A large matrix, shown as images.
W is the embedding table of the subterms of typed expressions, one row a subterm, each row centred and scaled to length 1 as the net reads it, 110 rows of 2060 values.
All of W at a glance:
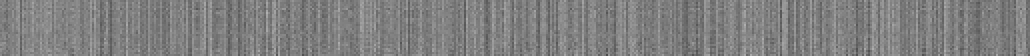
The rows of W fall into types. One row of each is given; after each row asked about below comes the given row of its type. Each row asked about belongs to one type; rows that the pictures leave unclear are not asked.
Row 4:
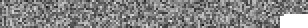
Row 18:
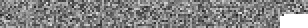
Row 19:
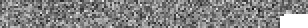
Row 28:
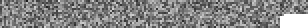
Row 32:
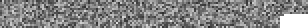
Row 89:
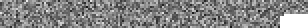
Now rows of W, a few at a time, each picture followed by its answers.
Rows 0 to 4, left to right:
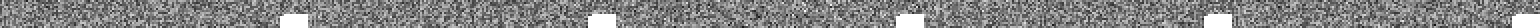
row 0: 28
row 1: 19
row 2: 19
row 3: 89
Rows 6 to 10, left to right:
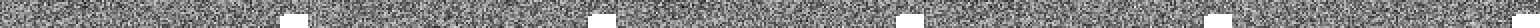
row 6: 18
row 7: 19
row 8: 28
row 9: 4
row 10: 89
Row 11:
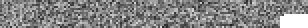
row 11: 32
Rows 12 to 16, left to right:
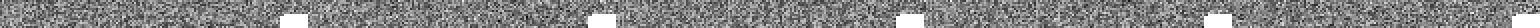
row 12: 32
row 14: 19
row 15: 19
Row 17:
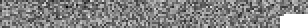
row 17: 28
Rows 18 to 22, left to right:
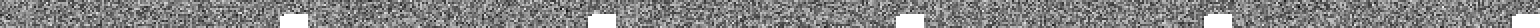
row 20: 32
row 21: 89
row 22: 89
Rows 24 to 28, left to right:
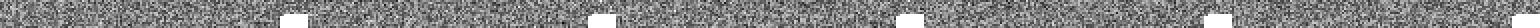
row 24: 89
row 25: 4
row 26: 4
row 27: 18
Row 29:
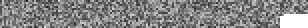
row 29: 28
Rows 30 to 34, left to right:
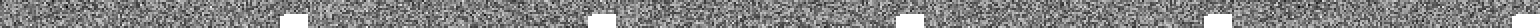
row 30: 89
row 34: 28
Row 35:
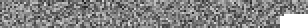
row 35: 18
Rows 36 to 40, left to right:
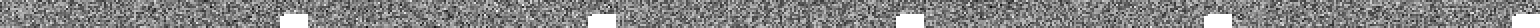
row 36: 18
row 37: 19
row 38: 19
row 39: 28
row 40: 18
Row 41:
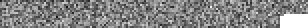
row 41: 4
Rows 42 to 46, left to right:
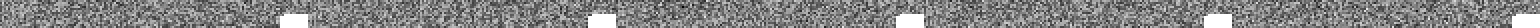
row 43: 19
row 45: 28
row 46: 4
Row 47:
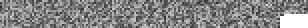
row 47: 19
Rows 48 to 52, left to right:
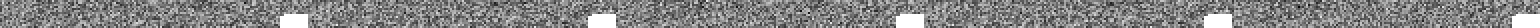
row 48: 28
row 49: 32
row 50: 28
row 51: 32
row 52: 28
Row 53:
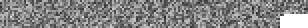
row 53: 19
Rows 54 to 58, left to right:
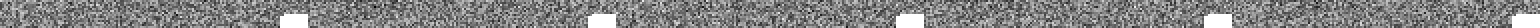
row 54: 89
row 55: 28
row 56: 89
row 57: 4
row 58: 18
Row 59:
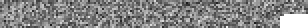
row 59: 32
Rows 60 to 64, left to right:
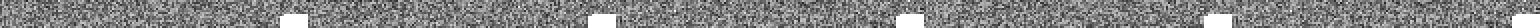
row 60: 28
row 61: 4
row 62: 4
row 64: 4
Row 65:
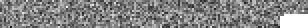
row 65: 4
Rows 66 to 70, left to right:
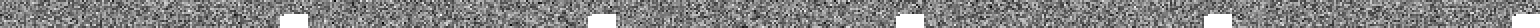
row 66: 18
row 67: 28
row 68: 19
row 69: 89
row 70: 18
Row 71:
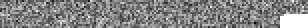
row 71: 4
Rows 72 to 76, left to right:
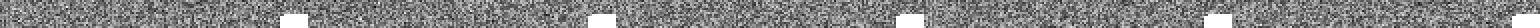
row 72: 4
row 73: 28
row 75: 19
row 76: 32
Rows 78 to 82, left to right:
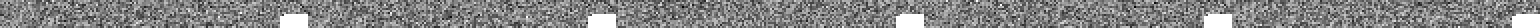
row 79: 32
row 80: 28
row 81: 18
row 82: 32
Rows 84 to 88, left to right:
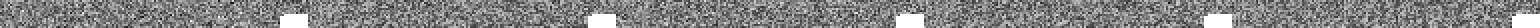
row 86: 18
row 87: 28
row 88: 19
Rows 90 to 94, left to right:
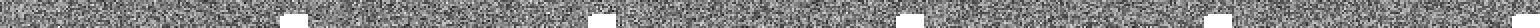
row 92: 4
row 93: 32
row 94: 28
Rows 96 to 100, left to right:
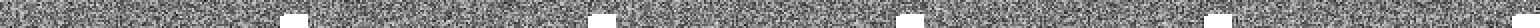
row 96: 89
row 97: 28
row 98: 89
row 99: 89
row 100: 4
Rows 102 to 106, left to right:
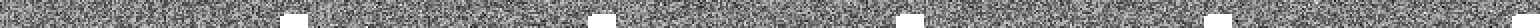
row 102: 19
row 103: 32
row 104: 18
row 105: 28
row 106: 32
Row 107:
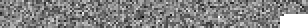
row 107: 32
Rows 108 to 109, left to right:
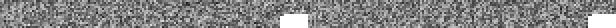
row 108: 32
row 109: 19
